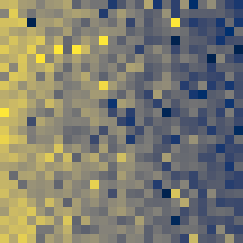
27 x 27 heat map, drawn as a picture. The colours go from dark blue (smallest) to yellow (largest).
The grain is fine, like static. There are no regular stripes. The values follow a bell shape. There is an overall slope up to the left.
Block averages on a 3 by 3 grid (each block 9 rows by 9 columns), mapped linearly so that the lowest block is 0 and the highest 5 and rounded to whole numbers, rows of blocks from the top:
520 / 520 / 530
